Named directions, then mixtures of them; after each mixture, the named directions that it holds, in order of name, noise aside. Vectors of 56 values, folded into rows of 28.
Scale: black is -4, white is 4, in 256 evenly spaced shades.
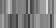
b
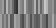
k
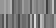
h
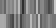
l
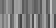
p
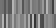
h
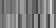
l, p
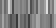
b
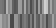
b, k, p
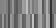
p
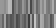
b, h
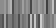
h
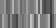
k, l, p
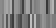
h, l, p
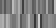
h, l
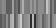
h, l, p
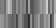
b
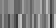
b, p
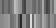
k, l, p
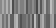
h, k, p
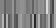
b, h, p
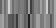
b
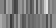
b, k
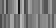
k, l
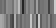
l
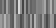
k, l, p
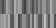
p
